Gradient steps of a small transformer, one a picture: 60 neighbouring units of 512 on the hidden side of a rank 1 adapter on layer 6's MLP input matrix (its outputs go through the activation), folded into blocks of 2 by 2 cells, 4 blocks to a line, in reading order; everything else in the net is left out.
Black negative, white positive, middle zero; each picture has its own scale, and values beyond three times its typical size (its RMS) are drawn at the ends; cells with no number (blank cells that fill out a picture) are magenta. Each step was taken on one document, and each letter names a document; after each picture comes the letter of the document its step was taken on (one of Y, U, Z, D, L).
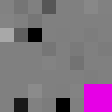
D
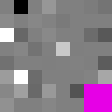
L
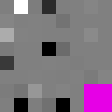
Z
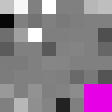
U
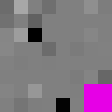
U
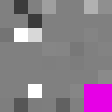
D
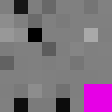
Z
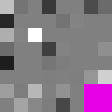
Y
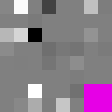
D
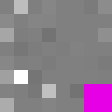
L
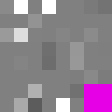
D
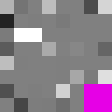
Y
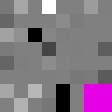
Y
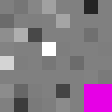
Z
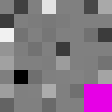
L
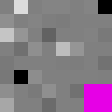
L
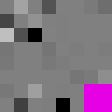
U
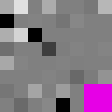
Y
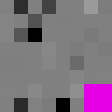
D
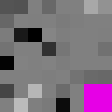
Y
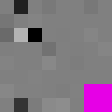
Z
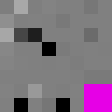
Z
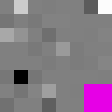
L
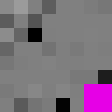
U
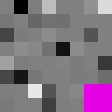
L
